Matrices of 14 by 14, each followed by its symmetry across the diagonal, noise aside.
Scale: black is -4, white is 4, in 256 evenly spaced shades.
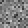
symmetric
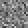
antisymmetric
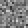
antisymmetric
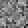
symmetric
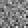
antisymmetric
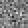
antisymmetric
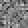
symmetric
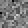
symmetric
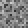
symmetric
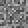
symmetric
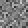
symmetric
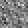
antisymmetric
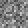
symmetric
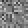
antisymmetric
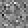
antisymmetric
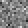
antisymmetric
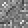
symmetric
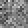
antisymmetric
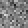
antisymmetric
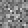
symmetric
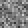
antisymmetric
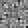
symmetric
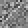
symmetric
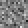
antisymmetric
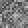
symmetric
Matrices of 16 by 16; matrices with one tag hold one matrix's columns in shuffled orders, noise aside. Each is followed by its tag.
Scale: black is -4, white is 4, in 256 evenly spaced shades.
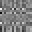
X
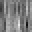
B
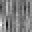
B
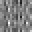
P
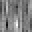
B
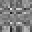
X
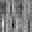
B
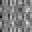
P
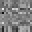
X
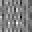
P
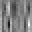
B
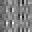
P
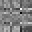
X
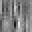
B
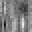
B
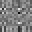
X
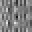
P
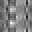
P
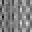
P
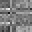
X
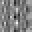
P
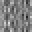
P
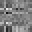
X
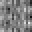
P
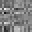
X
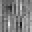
B
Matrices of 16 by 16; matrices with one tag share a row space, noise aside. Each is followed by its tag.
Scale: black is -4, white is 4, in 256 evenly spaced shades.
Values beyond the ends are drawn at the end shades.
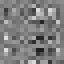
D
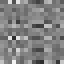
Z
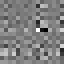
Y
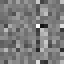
Y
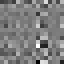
Y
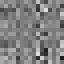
Y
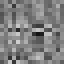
Z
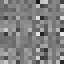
Y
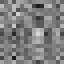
Z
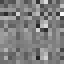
Y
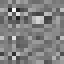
Z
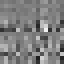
Y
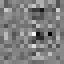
D
